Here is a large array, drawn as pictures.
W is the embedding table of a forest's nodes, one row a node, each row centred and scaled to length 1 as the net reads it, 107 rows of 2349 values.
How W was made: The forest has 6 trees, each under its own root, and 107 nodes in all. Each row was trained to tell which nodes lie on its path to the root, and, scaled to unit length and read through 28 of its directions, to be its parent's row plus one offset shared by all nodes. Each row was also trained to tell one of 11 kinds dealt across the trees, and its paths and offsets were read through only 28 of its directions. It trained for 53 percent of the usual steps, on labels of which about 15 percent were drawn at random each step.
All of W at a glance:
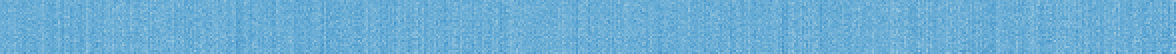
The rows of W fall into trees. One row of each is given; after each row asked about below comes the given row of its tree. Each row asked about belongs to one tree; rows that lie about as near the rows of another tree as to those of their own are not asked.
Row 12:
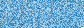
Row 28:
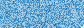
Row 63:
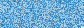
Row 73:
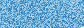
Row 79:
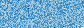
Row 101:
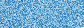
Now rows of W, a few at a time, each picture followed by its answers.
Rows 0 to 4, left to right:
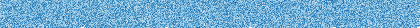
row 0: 63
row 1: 28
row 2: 79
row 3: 101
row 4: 79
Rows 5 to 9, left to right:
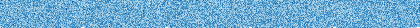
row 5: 101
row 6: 28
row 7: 28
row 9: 63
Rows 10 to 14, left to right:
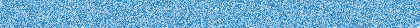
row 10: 28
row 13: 79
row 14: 28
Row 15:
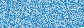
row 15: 63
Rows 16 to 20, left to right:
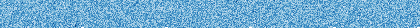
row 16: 12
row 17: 101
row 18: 101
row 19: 12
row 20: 12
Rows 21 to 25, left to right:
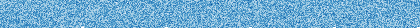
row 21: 28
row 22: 12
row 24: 101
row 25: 63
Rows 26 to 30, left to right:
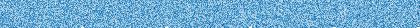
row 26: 101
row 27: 79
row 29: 63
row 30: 12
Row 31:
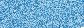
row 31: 101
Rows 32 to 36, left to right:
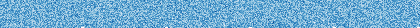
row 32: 79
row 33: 12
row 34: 79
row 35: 28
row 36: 12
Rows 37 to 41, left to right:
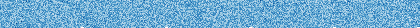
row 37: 28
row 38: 101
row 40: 101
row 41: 12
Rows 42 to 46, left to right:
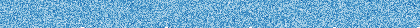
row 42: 63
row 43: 79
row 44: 101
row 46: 101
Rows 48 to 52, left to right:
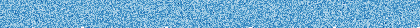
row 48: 79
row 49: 73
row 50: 12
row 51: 28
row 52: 79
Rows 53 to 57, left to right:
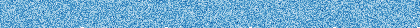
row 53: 12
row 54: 12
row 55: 28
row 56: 12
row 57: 28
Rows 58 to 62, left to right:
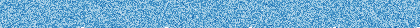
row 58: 12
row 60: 101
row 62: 101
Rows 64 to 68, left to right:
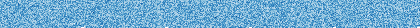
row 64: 12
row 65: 28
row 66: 12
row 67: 101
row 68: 63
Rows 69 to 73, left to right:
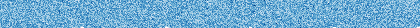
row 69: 28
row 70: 79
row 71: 28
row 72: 12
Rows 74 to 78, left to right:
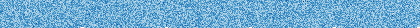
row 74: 12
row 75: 28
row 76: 101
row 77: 73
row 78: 101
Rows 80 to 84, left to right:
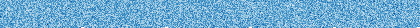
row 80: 12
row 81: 63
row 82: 73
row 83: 63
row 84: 79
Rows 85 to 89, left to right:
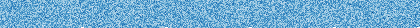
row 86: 12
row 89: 12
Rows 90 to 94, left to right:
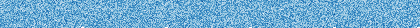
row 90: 101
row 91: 101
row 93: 101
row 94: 12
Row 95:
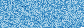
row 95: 79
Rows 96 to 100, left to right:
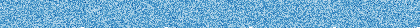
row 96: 63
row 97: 12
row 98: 28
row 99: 101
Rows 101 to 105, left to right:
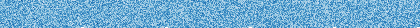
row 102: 101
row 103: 73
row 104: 28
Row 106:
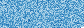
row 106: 101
